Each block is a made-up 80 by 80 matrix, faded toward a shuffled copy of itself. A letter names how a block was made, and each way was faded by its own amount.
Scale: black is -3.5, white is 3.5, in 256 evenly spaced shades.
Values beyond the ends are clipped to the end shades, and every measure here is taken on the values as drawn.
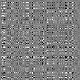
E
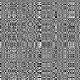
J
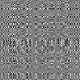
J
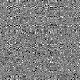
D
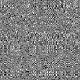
D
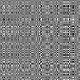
J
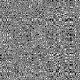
D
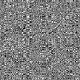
D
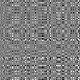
J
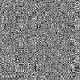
D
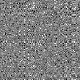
D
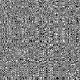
D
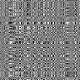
J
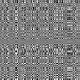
J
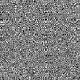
D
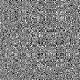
D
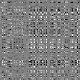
E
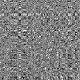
D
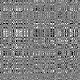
E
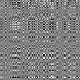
J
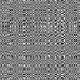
J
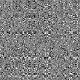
D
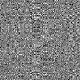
D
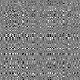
E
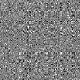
D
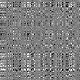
E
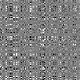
E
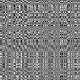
J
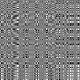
J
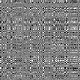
E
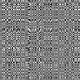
J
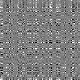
E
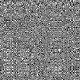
D
